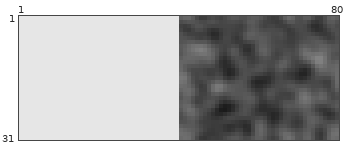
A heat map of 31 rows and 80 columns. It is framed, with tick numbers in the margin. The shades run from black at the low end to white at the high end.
The table splits into one row of 2 panels. Panel 1,1: very high, flat. Panel 1,2: low, blotchy.
